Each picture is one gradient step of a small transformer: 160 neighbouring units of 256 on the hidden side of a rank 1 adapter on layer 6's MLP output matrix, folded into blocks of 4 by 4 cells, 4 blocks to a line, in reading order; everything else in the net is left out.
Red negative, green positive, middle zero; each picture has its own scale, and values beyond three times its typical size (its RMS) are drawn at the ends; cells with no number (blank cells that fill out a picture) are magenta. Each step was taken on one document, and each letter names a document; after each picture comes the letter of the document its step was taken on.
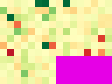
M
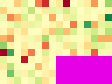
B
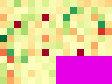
B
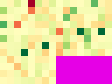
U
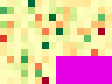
U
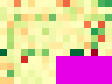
B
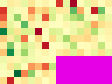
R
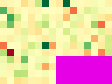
M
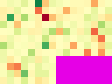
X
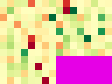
U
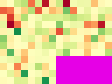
X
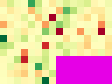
U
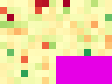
X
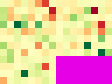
M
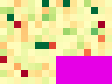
M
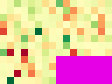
R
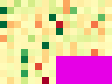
U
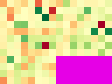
M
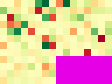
M
